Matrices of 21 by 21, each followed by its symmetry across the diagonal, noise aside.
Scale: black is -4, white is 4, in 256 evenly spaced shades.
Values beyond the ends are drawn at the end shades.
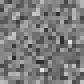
symmetric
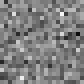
neither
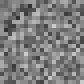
symmetric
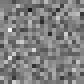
antisymmetric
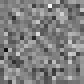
antisymmetric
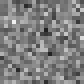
neither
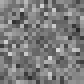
symmetric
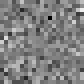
neither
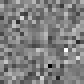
antisymmetric
